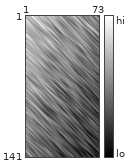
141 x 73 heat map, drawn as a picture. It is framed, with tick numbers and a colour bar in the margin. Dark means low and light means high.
Ninth with the highest average: top left. Average level on the scale: 50%. Grain: diagonal, down to the right. Slope: up to the top left. Ninth with the lowest average: bottom right.
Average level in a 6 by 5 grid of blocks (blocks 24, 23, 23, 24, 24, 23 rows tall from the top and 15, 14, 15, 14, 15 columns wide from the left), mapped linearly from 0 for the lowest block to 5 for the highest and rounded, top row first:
5 5 4 4 3 | 5 4 4 3 2 | 4 3 3 2 2 | 4 3 2 2 1 | 3 2 2 1 1 | 2 2 1 0 0
